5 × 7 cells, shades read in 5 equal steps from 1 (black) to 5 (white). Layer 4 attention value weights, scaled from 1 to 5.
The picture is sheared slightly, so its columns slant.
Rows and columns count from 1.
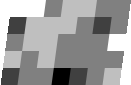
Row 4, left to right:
4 3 4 3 3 3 3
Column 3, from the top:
3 4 4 4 3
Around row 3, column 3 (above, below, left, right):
4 4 4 3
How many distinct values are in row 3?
3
